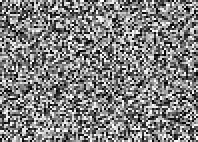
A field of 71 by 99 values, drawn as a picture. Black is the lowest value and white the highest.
Mirror symmetry: none. Average level on the scale: 50%. Odd rows or columns: none. Grain: fine. Slope: none. Stripes: none. Histogram: flat.
